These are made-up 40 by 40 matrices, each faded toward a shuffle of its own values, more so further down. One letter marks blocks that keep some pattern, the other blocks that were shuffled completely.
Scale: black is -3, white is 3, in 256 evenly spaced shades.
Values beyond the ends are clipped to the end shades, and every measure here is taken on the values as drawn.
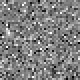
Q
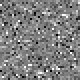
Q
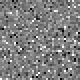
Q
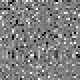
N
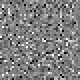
N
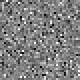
Q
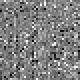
N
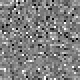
N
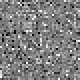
N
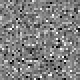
N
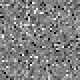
Q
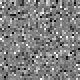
N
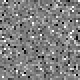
Q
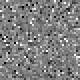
Q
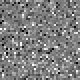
Q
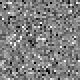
Q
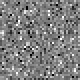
N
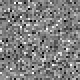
Q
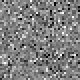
N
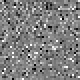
N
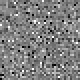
N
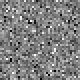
Q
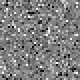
Q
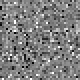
N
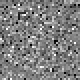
Q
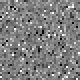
Q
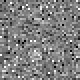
N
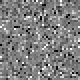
N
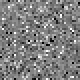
Q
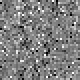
N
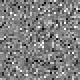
N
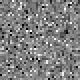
Q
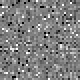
N
